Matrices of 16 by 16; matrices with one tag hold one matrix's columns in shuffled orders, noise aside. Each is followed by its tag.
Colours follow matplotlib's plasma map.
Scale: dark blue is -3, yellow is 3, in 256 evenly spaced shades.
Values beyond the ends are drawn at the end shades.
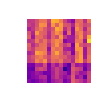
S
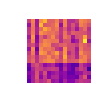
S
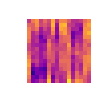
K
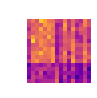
S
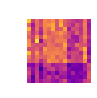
S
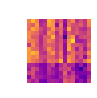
S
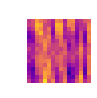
K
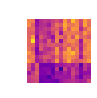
S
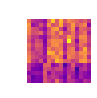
S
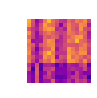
S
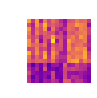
S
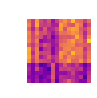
S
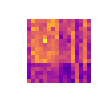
S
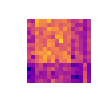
S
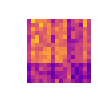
S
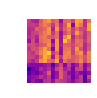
S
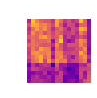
S
